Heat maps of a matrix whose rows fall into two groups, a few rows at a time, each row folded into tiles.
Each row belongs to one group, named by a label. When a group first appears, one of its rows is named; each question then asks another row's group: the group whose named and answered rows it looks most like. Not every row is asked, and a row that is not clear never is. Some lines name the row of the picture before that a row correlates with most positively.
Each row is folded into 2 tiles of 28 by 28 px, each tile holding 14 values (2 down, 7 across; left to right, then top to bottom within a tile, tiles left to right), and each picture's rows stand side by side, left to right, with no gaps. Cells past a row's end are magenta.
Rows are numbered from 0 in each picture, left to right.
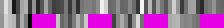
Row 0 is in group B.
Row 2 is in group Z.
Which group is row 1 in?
Z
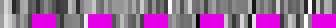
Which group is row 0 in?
B
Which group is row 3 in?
B
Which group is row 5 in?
Z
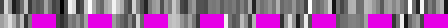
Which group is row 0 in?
B
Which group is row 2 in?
B
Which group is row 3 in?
B
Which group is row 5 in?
Z
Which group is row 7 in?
Z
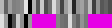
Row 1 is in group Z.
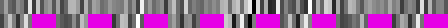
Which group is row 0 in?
Z
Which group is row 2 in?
Z
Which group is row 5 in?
Z
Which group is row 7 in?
Z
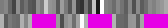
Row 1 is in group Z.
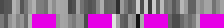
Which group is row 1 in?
B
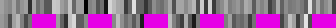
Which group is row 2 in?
B
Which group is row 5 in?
Z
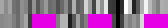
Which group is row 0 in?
B
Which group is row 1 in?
Z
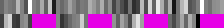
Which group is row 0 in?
Z
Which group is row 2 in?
Z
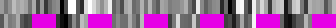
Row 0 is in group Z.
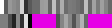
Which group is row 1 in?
Z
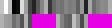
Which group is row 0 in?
B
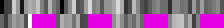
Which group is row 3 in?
B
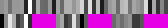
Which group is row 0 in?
Z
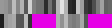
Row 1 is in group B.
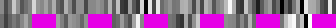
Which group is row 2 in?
Z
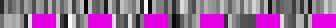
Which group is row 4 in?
Z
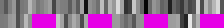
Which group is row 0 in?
Z
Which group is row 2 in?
B
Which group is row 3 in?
Z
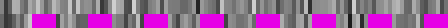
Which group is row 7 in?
B
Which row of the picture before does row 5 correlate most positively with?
1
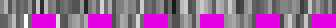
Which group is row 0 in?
Z
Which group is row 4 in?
B
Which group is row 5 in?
Z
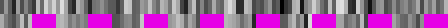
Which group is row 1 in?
B
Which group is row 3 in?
B
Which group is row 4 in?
B
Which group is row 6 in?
B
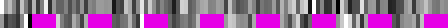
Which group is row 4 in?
B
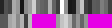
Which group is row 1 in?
B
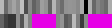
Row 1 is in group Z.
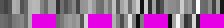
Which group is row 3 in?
Z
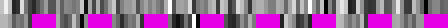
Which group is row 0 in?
B
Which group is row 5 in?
Z
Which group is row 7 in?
B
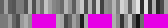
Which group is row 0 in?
Z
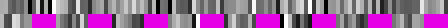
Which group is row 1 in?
B
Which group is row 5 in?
Z
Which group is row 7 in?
Z
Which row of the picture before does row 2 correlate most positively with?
2
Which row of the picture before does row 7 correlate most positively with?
0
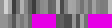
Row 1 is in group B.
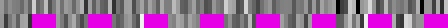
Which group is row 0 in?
B
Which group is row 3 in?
B
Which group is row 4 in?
B
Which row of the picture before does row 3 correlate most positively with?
0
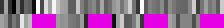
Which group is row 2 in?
Z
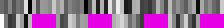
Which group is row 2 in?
B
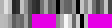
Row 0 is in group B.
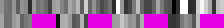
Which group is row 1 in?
Z
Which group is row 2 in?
B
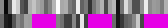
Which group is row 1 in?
B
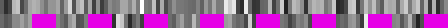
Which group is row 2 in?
Z
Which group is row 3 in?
Z
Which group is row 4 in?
B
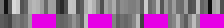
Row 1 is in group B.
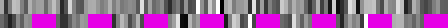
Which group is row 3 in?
Z
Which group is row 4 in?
Z
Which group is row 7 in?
B
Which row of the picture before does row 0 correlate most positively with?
0
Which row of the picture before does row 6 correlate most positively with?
1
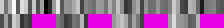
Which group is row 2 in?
B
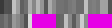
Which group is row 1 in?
Z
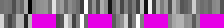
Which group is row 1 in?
Z
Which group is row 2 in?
Z
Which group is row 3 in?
B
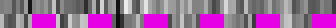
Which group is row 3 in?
Z
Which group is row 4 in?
B
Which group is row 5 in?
B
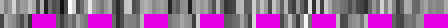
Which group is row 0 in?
Z
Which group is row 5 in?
Z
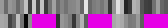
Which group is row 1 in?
Z
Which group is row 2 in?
B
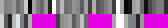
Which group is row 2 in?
B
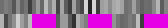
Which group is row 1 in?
Z
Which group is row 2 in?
B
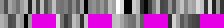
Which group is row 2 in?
B
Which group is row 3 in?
Z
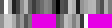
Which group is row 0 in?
B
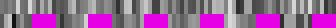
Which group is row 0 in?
Z
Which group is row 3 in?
Z
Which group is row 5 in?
Z
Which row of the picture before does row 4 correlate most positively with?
0
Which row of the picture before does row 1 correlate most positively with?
1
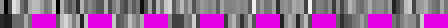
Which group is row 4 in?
Z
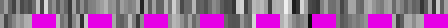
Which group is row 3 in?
B
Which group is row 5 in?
B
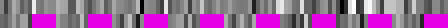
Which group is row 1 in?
B
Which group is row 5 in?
B
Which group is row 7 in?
B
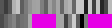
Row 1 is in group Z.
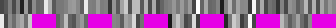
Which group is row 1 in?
Z
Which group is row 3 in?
Z
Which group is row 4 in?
Z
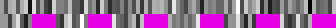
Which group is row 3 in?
B
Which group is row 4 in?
Z
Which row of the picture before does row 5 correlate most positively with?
5
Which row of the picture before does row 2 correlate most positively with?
0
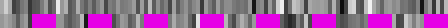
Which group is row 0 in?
B
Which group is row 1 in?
B
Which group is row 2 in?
Z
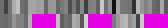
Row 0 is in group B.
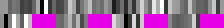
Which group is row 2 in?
Z
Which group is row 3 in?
B
